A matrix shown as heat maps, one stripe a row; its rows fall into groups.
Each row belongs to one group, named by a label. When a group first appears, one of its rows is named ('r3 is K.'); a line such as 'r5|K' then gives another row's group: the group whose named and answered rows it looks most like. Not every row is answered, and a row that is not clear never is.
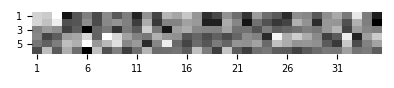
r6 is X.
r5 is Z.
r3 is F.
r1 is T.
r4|Z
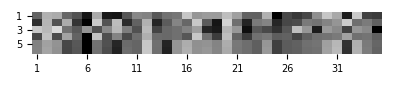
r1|F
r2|X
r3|T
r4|X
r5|F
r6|F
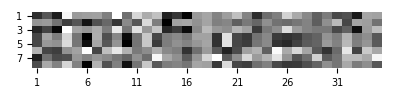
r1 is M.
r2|F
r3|M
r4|X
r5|X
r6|Z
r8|X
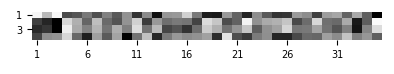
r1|T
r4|X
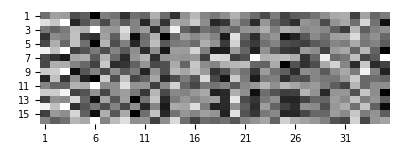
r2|T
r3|Z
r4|X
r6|T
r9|T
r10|X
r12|T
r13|X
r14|T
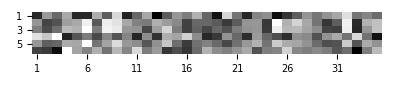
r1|X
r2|Z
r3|Z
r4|T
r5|Z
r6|M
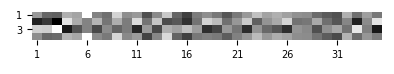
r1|Z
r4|Z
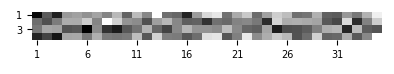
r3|F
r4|M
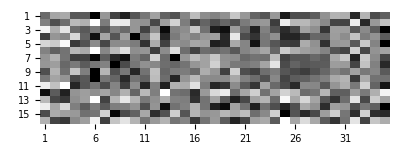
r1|F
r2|Z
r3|T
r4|X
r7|F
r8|F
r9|X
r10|F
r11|T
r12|M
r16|Z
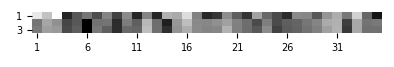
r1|T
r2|F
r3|F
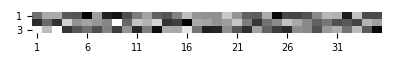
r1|F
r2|M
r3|T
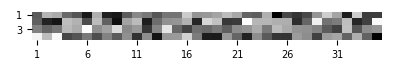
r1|F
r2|M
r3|Z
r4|T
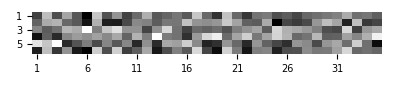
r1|X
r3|Z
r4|M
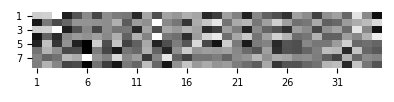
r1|T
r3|T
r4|M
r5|X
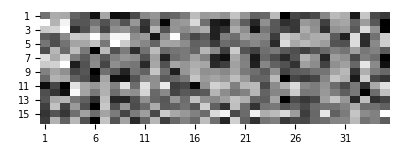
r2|T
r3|T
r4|Z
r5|Z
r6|X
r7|T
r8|T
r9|F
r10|F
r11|M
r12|M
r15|M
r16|X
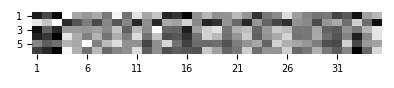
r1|M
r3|M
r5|Z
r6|M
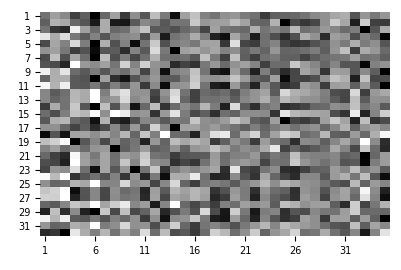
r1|F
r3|M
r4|T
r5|X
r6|F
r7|X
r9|T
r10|F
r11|T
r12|Z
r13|Z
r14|X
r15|Z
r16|F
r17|F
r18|M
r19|T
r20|F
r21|M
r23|X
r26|T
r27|T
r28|Z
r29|X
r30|T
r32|M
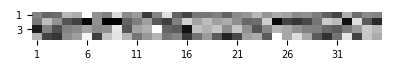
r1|Z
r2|F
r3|M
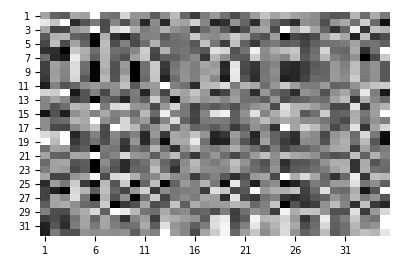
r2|T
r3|Z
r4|F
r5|X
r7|M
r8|X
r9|X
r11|M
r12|T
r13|F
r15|M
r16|Z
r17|Z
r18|T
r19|T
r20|F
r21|Z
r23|F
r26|M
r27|X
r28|F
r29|Z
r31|M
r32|M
